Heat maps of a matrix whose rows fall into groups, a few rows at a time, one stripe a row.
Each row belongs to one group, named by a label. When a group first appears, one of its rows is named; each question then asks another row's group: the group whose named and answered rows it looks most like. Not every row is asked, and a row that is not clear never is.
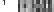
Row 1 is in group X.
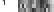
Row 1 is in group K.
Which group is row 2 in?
K
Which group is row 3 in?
X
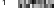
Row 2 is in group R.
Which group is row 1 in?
X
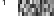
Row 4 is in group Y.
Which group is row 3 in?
K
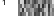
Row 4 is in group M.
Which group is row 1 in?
X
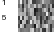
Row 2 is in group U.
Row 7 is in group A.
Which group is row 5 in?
K
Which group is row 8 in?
M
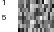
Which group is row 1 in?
M
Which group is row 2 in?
R
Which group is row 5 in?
U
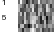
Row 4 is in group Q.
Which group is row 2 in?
M
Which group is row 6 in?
K
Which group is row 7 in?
A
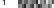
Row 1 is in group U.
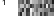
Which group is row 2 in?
X
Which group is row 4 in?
R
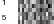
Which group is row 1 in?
K
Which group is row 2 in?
X
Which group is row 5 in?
Y
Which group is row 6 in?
K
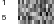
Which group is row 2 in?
Y
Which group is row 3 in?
X
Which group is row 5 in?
A
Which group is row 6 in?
M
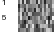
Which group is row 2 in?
X
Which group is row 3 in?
A
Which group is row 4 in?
Y
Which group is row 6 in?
U
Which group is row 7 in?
M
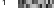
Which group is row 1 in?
U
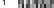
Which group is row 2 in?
Q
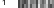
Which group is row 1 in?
U
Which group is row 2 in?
U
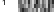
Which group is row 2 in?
M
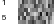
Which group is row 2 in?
M
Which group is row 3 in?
U
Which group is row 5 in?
X
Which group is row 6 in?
X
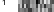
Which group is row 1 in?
M
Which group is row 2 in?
Q
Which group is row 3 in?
A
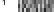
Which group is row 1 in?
Y
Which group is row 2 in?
A
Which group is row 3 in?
Q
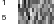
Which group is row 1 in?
X
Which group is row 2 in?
A
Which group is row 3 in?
U
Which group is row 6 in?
Y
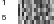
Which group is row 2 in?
K
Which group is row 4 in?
K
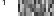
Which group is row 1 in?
Y
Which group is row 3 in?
X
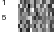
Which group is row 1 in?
M
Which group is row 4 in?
M
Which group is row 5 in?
Y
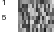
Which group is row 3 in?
U
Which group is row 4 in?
R
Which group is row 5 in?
M
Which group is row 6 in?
M
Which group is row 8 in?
Q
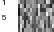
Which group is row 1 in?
M
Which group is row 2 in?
A
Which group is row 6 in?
X
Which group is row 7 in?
X
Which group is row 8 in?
Y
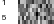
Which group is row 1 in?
X
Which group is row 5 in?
Q
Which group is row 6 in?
A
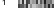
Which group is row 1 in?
Q
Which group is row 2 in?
U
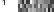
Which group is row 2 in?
A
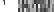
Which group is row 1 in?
Y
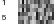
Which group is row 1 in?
Y
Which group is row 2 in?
R
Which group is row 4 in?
U
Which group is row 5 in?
M
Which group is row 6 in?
K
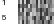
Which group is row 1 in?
Q
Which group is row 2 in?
U
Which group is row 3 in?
K
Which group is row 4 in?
R
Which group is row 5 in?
Y
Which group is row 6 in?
Y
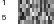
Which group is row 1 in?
R
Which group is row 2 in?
X
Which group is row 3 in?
R
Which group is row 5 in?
U
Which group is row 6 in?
X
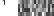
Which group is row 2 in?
U
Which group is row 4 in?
R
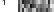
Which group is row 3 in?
K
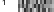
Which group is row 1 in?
Q
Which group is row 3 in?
X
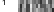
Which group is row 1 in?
Y
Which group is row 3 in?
R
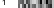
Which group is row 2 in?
A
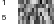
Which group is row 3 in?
U
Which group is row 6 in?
M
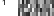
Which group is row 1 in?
Q
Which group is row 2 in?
U
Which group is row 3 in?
K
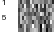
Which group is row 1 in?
R
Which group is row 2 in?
Q
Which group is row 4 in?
X
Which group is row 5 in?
K
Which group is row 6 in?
X
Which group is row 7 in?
R
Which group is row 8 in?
R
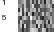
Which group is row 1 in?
Q
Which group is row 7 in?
Q
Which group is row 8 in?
R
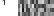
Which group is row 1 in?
U
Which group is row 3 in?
Q
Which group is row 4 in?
A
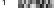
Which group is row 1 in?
X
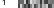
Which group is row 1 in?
R
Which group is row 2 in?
A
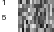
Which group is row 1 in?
R
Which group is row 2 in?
Y
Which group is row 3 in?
U
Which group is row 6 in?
Y
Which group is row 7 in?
K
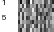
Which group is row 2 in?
Q
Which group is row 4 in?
K
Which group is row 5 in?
Q
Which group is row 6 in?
X
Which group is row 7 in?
Q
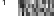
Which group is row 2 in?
U
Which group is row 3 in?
Y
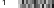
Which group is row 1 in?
Y
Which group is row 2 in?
M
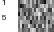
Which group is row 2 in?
U
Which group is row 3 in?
A
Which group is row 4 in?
A
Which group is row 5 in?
Q
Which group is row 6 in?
X
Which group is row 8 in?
M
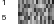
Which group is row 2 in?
A
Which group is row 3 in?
Y
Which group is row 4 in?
U
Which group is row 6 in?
U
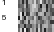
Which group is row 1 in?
U
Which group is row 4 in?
Q
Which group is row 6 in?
M
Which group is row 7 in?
A
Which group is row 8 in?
Q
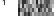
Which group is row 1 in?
U
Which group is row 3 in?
X
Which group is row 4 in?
A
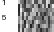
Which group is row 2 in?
X
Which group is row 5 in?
Y
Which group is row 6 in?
X
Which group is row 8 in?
K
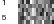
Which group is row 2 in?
X
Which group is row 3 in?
M
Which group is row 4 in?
K
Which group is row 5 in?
U
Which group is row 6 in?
R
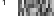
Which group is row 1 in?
X
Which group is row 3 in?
R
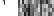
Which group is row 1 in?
K
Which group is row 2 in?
A
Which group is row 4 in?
A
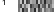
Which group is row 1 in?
Q
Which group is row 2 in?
X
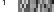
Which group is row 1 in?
M
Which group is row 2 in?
Q
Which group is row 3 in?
A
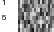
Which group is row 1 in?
X
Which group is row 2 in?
A
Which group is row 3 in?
A
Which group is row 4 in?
K
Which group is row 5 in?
M
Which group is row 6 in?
A
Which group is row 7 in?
X
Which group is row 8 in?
X
